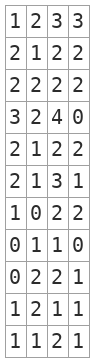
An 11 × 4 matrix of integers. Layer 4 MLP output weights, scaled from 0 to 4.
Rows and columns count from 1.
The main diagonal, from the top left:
1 1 2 0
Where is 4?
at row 4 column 3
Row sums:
9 7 8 9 7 7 5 2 5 5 5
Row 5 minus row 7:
1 1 0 0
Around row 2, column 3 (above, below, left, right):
3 2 1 2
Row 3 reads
2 2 2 2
